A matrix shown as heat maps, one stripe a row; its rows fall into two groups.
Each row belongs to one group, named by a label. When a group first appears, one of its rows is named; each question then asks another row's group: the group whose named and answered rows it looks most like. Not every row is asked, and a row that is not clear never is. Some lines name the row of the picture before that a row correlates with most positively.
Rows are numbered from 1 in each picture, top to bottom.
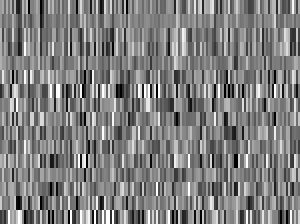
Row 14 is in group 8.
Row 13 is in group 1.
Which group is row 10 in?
8
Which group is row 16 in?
1
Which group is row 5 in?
8
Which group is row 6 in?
1
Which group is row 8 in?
8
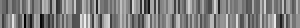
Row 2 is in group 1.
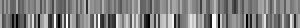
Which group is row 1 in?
8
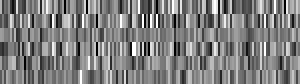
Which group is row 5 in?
1
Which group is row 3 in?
1
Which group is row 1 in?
8
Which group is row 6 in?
1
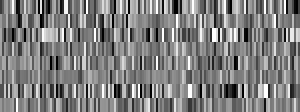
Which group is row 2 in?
1
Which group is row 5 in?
8
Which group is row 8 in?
8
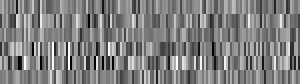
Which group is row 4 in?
8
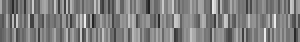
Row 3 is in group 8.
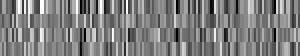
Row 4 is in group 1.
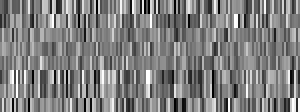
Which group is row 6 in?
8
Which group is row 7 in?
8
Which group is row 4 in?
8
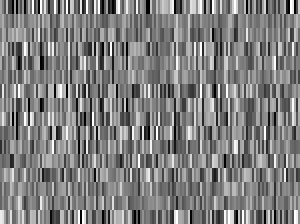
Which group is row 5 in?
1
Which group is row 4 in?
1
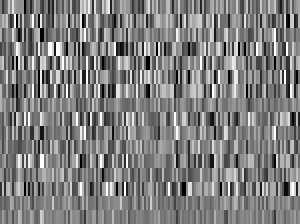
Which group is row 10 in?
1
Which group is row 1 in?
1
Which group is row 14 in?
1
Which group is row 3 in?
1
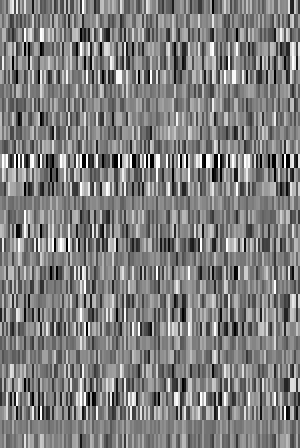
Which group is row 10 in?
8
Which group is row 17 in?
1
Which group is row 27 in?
8
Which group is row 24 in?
8
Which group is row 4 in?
1
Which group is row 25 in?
1
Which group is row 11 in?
8
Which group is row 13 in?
8
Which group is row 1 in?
8
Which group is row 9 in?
1
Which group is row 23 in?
1
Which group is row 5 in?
1
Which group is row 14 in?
1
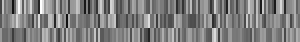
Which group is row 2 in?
8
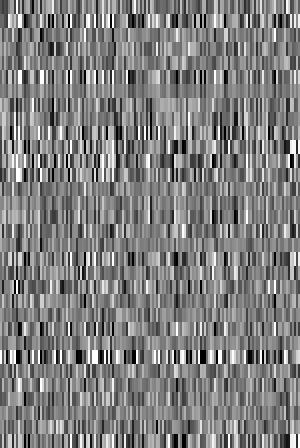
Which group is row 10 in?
8
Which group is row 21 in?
8
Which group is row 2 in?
1
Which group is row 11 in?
1
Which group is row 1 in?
8
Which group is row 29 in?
1
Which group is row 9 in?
8
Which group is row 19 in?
1
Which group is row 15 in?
8
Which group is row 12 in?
8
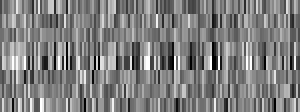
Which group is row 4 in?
8
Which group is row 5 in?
8
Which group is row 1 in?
8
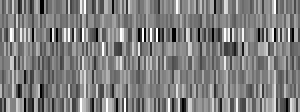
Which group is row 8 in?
1
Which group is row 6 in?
1
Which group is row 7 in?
1
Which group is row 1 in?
1
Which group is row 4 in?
8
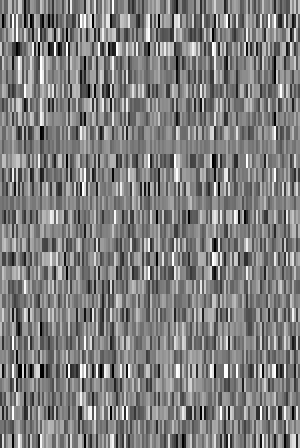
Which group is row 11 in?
1
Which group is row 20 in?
8
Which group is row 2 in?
1
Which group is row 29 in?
1
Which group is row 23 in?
1
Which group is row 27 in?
1
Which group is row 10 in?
1
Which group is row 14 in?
8
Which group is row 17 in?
1
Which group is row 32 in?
1
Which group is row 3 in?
8
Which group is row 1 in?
1
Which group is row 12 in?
8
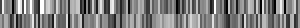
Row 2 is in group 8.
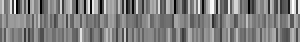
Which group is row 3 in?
1
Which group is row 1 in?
1
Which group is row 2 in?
8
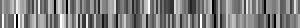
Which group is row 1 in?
8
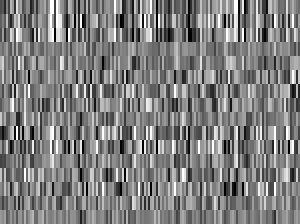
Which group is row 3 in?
8
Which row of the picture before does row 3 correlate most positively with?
1
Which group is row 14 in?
8
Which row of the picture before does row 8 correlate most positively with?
1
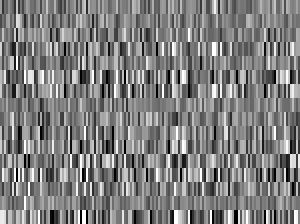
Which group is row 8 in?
1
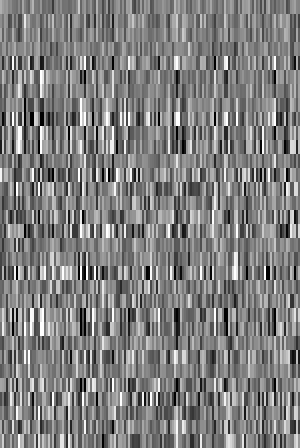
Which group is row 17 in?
1
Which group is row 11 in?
1
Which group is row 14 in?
8
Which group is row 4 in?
8
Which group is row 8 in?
1
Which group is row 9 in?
1
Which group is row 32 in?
8
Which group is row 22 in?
8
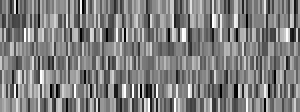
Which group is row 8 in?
8
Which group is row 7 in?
8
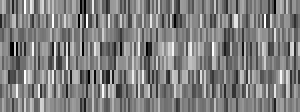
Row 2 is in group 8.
